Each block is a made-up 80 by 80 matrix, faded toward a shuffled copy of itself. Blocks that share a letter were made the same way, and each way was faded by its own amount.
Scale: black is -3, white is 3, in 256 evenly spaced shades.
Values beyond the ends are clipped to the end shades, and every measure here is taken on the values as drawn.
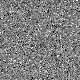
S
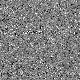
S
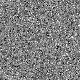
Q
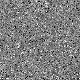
S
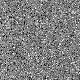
Q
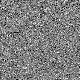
Q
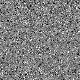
S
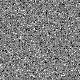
S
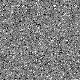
S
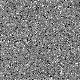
S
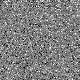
S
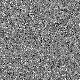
Q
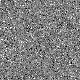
S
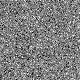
Q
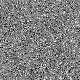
Q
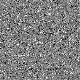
S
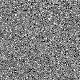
Q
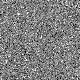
Q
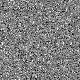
Q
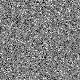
Q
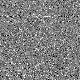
S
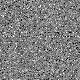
S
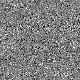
S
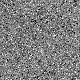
Q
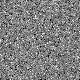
Q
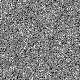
Q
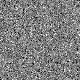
Q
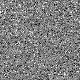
S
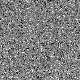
S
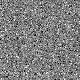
Q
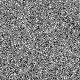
Q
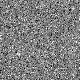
Q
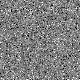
S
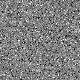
S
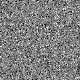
Q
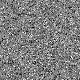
Q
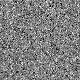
Q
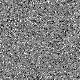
S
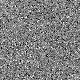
Q
